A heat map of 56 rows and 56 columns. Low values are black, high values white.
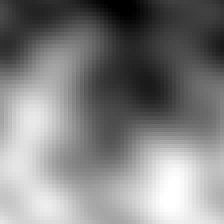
Grain: smooth. Slope: up to the bottom. Odd rows or columns: none. Ninth with the lowest average: top middle. Lone odd cells: none. Ninth with the highest average: bottom right. Stripes: none.
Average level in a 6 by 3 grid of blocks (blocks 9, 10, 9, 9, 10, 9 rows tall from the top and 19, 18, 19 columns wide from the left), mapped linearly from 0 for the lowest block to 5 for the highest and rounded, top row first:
1 0 1
2 1 1
4 1 1
4 2 2
4 3 5
5 4 5
